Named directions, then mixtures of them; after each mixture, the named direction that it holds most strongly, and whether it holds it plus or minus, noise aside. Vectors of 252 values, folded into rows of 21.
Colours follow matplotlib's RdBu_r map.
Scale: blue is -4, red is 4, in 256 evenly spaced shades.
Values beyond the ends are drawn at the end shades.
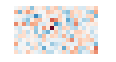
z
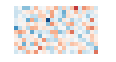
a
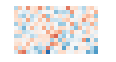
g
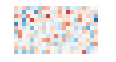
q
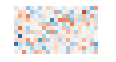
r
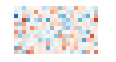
q, minus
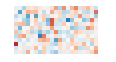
z, plus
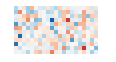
z, minus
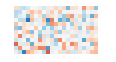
r, minus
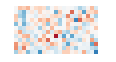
g, plus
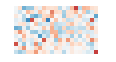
a, plus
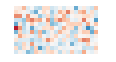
q, plus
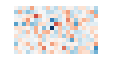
z, minus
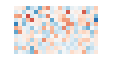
q, plus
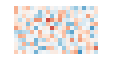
a, minus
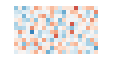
a, plus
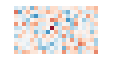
z, plus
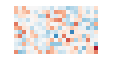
g, minus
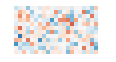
r, plus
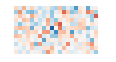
z, minus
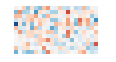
q, plus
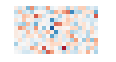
z, minus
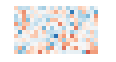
g, minus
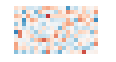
q, plus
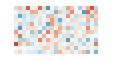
r, minus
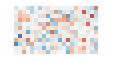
r, plus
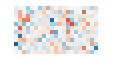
r, plus
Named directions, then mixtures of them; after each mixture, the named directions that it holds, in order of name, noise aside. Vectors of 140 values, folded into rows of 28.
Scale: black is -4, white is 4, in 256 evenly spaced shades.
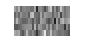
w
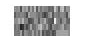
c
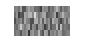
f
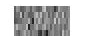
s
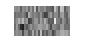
c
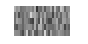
c, f, w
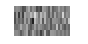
f, s, w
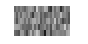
w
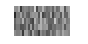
c, s, w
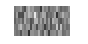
f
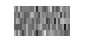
w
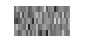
s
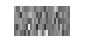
f, s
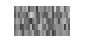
c, w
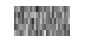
f, s, w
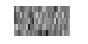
s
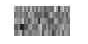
c, s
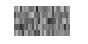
c, w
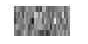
c, f, s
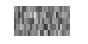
f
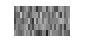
s, w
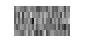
f, s, w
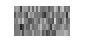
c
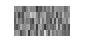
f, w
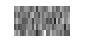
w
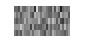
c, f, w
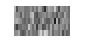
s, w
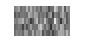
c, f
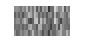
c, f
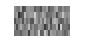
f
